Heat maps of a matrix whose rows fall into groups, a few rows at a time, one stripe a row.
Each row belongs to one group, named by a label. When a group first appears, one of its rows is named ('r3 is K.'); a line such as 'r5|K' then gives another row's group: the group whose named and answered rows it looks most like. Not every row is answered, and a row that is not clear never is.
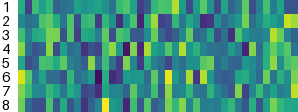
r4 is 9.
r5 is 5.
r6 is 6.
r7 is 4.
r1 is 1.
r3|5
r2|5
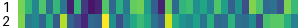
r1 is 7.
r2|9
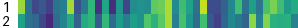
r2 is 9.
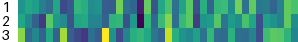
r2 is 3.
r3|9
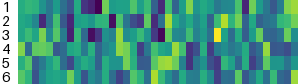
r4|1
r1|7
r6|4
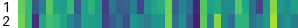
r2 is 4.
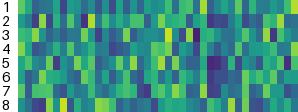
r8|3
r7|1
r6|5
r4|4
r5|1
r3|6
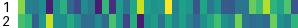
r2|4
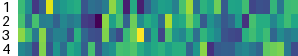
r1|3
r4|1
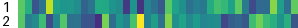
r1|4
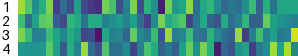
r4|5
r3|4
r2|1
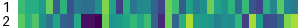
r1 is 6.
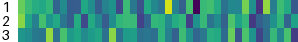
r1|6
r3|3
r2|1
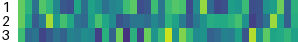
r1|1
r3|9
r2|4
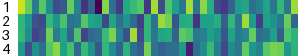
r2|3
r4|5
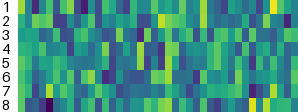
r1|9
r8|9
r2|1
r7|4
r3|7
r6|4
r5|4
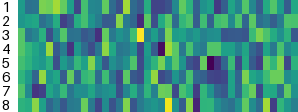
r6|5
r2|7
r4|6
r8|6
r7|3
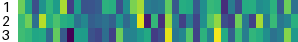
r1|3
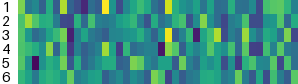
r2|1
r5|3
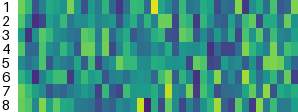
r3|5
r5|1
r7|6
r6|3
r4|5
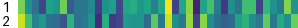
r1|3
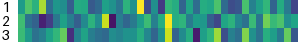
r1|6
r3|3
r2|9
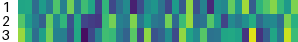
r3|7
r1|5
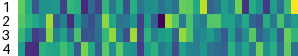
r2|6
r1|7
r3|3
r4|5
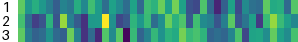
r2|9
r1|1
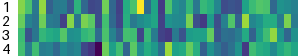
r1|6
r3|5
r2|5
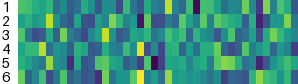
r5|7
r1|6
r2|7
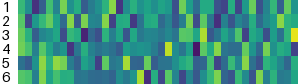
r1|3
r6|4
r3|7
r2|5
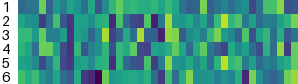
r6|7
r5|7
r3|6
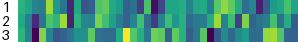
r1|7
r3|1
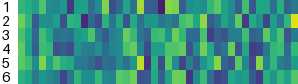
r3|1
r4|1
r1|6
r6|1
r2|7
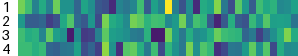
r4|6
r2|9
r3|7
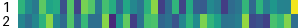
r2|5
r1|5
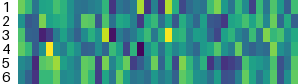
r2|5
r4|4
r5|5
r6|5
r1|4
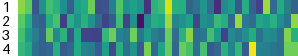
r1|1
